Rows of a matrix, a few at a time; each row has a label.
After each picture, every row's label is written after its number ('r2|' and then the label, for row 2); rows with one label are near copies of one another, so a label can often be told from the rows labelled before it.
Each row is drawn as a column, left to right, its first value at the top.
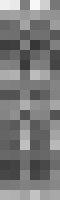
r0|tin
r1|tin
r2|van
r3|tin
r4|tin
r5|van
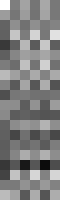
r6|tin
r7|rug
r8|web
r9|rug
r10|web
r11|rug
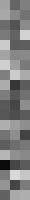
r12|web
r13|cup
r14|rug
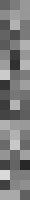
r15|cup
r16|van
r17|web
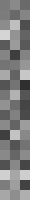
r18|rug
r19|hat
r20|cup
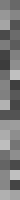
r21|van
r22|cup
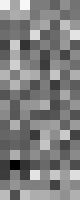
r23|tin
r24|web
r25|tin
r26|rug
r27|van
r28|cup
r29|hat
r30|rug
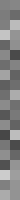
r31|rug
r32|hat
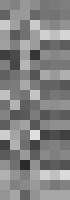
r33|hat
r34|van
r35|web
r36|hat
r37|rug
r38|rug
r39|rug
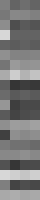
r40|rug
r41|cup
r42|cup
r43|cup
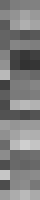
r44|cup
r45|van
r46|van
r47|van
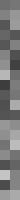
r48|cup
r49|van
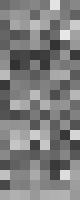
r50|cup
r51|van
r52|van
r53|hat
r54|van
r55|tin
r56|rug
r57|hat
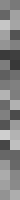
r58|hat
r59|van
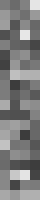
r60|van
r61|cup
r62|rug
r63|tin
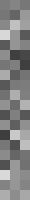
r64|rug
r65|hat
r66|van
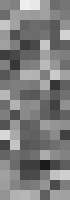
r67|hat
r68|van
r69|tin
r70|tin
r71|web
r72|cup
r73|rug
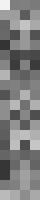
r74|tin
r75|van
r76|hat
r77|van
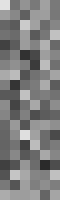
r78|tin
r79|cup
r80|hat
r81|van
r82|web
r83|rug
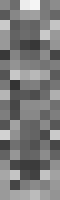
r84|hat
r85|cup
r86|tin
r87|tin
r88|rug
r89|hat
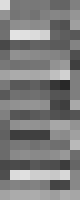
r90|tin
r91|rug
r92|rug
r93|rug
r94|rug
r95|cup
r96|cup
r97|van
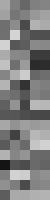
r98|web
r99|rug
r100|cup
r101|van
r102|van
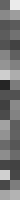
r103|cup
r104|tin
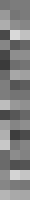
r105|van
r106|rug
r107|rug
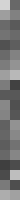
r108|tin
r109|cup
